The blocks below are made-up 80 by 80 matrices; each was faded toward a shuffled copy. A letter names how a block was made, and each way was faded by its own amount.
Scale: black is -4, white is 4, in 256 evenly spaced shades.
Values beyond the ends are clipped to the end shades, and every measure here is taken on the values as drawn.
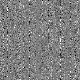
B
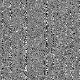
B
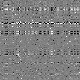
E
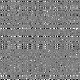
E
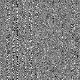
B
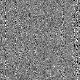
B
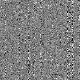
B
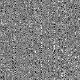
B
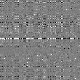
E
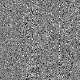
B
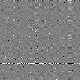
E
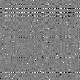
E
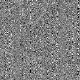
B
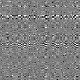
E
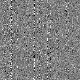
B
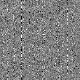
B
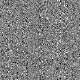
B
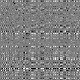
E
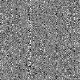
B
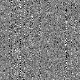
B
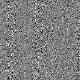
B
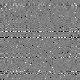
E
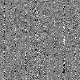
B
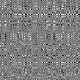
E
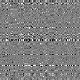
E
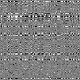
E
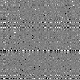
E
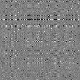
E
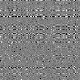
E
